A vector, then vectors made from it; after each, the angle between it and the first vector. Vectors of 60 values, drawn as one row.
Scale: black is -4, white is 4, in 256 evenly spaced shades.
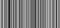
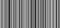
nearly parallel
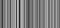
orthogonal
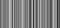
partly opposed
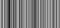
nearly parallel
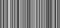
nearly opposite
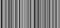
partly aligned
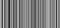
nearly parallel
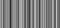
partly opposed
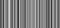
nearly opposite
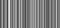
nearly opposite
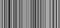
nearly parallel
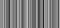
partly aligned
